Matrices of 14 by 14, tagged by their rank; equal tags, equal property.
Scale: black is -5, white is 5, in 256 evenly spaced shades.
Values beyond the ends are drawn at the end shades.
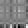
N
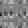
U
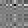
N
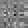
U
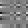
N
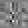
U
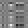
N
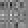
U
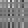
N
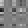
N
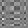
N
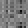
U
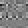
U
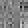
U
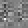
U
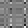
N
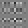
N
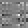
U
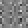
U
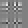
N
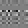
N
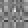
U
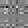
U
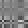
N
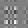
N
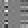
N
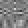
U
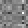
U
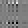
N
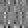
U
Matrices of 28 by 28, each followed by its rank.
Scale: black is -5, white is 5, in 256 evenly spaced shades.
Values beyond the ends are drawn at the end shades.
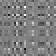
two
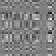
two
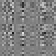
two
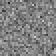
full rank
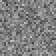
full rank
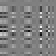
one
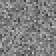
full rank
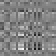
two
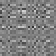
two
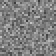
full rank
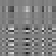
one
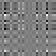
one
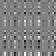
one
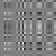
one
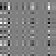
one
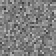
full rank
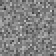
full rank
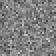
full rank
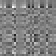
two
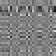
two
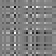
one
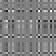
one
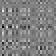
two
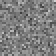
full rank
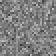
full rank
